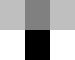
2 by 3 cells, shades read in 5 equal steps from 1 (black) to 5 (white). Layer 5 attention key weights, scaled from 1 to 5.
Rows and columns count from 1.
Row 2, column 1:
5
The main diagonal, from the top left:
4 1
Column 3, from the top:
4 5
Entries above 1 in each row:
3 2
